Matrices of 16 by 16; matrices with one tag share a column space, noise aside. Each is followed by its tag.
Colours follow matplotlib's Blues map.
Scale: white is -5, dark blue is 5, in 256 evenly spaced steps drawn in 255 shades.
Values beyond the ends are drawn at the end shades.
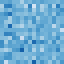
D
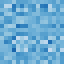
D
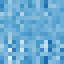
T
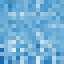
T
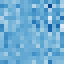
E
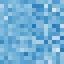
D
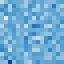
D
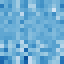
T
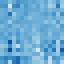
T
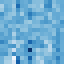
T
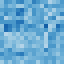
E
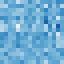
E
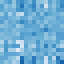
T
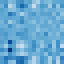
T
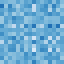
D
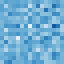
D
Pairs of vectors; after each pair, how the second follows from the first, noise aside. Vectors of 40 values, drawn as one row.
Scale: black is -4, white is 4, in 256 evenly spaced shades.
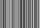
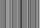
partly zeroed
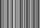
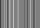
partly zeroed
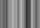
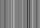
partly zeroed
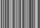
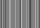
partly zeroed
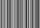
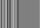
partly zeroed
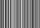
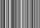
sign-scrambled
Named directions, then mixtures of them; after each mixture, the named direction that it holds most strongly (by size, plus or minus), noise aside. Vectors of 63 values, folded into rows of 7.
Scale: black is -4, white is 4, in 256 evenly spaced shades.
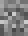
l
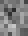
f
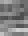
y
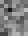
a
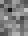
a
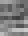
y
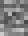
l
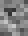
f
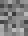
l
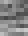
y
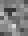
f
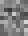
l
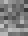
y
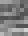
y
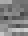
y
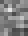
a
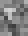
f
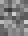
l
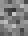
l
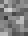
a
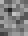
a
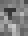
f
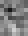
a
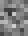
l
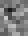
a
